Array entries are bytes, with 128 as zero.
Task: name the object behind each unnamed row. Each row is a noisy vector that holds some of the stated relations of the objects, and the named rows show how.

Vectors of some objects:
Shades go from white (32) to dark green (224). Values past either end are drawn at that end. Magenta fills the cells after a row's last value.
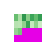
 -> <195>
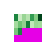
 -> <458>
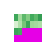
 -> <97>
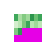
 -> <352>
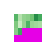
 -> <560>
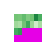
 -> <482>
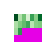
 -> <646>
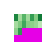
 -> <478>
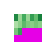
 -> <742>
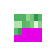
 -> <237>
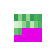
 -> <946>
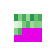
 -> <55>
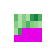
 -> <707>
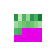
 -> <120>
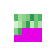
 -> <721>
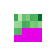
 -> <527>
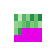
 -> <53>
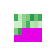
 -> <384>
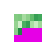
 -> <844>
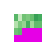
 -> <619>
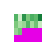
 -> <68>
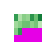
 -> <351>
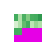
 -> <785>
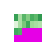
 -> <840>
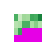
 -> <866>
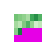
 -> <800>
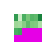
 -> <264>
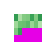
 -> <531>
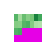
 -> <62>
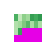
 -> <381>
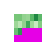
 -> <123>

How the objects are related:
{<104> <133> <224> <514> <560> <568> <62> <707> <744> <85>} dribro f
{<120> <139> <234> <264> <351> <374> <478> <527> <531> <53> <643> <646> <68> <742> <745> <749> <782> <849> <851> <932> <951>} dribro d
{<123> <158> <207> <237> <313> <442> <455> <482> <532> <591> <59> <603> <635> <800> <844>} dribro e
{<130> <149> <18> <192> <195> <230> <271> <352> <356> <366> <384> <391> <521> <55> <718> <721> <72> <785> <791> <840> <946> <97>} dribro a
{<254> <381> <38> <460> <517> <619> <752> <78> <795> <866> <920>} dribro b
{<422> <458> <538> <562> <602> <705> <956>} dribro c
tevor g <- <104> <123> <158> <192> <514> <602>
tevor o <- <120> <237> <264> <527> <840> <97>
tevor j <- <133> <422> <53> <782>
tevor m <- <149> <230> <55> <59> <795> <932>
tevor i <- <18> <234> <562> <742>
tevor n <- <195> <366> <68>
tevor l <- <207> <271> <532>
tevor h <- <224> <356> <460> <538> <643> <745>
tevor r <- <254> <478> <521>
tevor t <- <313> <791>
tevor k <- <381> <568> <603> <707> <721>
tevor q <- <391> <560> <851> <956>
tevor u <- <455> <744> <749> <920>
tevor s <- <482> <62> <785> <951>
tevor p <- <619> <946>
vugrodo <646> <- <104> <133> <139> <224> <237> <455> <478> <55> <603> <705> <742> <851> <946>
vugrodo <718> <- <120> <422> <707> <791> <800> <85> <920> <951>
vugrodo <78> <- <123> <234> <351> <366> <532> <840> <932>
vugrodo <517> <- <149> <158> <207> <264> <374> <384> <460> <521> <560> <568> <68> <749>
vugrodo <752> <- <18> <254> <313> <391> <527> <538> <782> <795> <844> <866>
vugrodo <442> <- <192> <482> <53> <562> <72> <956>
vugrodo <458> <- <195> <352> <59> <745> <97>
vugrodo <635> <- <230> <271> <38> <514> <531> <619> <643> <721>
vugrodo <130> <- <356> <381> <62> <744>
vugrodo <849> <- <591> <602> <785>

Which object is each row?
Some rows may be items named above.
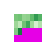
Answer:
<591>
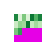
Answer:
<718>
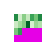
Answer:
<130>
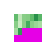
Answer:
<568>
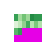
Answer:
<791>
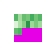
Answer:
<230>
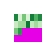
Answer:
<718>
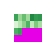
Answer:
<791>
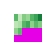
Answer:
<795>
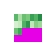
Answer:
<18>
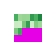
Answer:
<391>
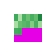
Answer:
<643>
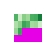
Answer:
<254>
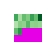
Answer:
<562>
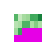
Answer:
<866>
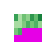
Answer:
<932>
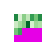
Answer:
<130>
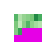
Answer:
<560>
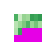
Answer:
<381>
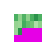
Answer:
<133>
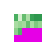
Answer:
<920>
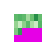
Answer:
<455>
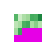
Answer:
<866>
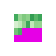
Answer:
<192>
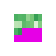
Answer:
<237>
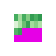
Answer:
<356>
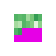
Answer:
<237>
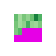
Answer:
<744>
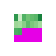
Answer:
<264>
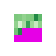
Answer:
<158>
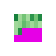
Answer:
<139>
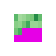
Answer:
<514>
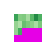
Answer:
<104>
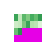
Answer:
<521>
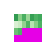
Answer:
<946>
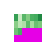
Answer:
<749>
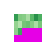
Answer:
<104>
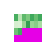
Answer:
<149>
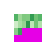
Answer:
<721>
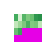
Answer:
<460>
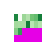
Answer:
<517>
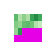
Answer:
<85>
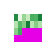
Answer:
<78>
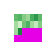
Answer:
<603>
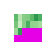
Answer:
<568>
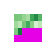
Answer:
<800>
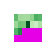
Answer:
<635>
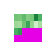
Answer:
<482>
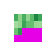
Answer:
<224>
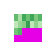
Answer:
<271>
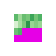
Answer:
<230>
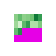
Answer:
<313>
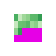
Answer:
<38>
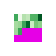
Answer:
<752>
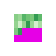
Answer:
<207>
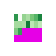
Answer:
<517>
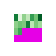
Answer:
<849>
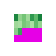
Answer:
<851>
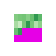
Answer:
<59>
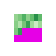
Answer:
<532>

